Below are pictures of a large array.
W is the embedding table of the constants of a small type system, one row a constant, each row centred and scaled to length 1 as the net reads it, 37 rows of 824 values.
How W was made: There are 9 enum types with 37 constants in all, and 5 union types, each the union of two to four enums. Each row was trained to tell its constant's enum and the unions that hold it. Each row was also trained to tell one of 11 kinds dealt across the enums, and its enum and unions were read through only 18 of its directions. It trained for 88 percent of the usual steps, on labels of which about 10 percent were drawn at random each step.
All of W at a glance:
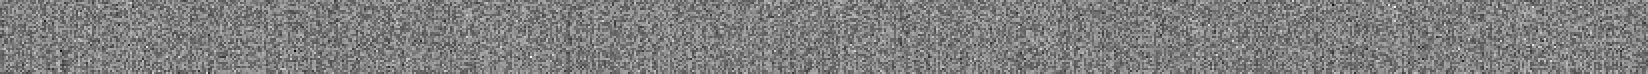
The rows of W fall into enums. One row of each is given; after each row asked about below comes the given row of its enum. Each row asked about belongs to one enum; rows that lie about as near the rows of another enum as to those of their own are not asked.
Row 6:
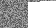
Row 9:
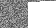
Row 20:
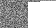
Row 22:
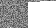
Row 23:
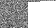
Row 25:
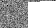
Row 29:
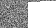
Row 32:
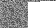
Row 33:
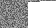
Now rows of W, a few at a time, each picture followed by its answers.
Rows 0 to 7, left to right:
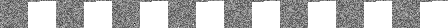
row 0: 9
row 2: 22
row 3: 20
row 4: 20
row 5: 6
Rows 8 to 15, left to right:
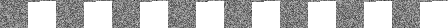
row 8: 25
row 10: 20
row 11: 6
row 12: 33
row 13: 32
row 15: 33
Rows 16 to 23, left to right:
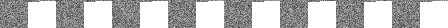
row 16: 29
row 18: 22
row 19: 20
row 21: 29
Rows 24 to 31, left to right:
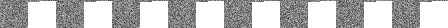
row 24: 9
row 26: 33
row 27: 33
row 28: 22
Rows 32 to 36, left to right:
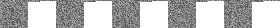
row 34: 22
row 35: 29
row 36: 29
